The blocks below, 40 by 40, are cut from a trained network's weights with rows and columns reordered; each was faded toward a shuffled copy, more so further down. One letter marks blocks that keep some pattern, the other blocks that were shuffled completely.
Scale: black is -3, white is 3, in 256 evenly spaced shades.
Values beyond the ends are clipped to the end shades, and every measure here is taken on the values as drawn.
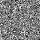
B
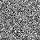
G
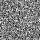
G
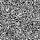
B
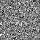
B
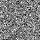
G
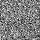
G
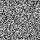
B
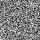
G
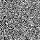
B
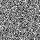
G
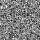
B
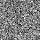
G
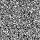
G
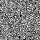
G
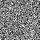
G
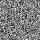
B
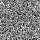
G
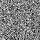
G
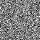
B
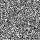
G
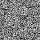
B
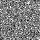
G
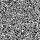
G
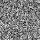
B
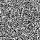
B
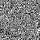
B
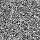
G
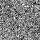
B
